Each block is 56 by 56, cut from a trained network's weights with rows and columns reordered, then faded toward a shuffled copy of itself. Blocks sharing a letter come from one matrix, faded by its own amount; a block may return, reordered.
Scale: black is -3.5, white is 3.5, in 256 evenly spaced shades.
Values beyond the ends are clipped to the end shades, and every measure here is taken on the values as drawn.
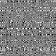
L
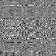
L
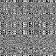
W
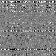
L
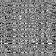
W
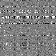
L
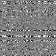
L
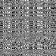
W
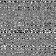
L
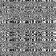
W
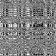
W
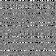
L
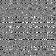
L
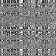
W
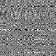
L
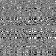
L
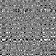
L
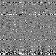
L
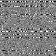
L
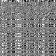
W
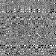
L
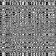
W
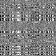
W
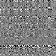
L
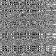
W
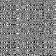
W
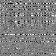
L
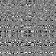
L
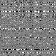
L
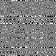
L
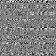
L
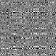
L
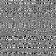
L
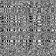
W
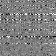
L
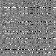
L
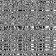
W
